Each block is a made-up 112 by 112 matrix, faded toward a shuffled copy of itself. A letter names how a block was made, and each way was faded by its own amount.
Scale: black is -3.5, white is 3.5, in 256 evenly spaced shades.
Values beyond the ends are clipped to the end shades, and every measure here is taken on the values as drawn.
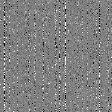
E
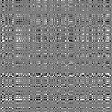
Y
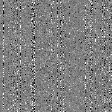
E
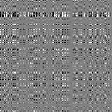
Y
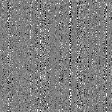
E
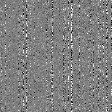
E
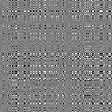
Y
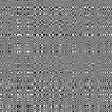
Y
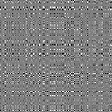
Y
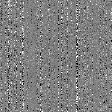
E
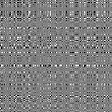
Y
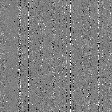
E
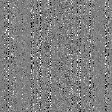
E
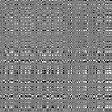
Y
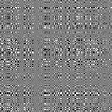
Y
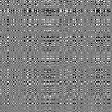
Y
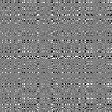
Y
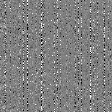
E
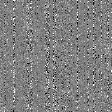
E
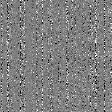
E
